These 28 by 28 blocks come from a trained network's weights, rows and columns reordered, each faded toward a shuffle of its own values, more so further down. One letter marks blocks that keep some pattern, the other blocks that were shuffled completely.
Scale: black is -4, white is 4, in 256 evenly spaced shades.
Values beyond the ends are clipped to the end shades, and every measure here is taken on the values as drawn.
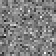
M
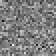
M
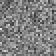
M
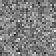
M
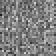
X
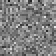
X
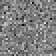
M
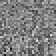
X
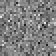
M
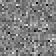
M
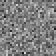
M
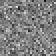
M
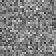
X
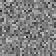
M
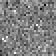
M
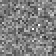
M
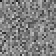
M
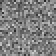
M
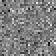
X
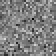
M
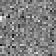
X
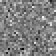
M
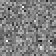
X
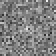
X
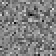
X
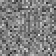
X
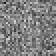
X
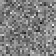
M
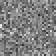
M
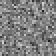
M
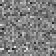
X
